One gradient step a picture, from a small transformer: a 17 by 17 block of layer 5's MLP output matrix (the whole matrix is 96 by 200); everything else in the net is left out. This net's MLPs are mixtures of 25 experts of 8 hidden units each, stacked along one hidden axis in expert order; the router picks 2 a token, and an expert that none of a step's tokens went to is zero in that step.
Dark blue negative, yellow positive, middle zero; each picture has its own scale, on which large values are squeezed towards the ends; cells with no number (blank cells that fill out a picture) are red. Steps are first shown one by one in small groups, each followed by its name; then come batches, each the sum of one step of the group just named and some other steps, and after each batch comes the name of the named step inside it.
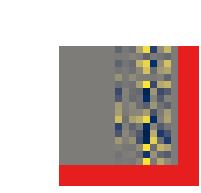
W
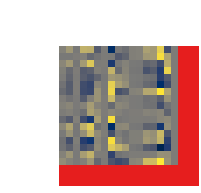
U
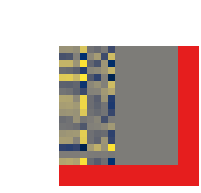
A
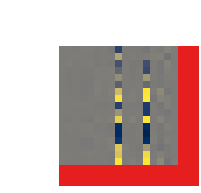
U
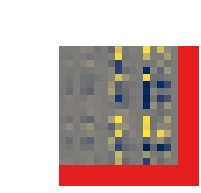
U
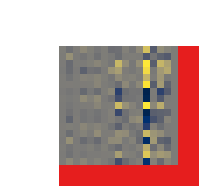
W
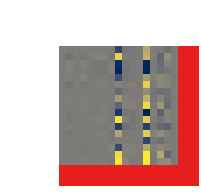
A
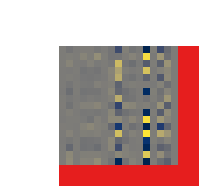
U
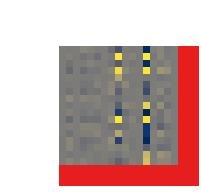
U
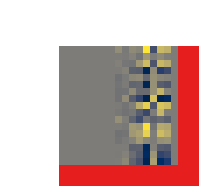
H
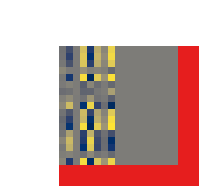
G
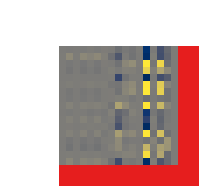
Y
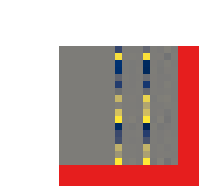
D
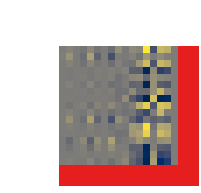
H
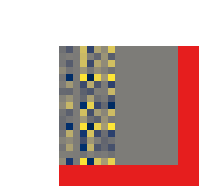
G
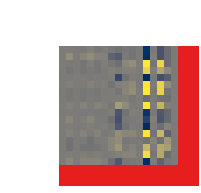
Y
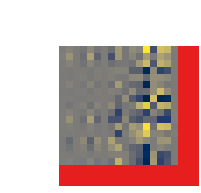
H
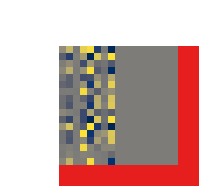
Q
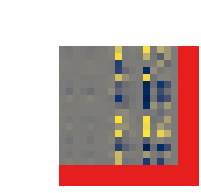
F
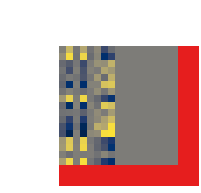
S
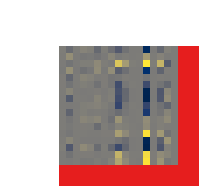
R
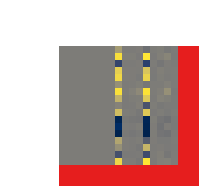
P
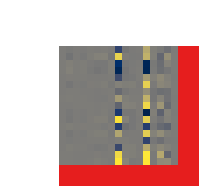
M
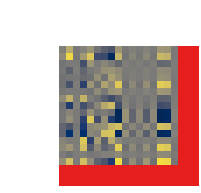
S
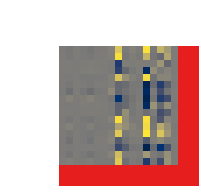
F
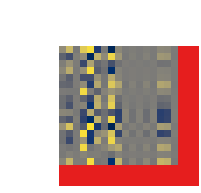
Q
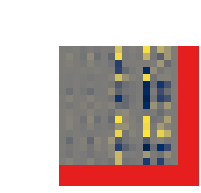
F
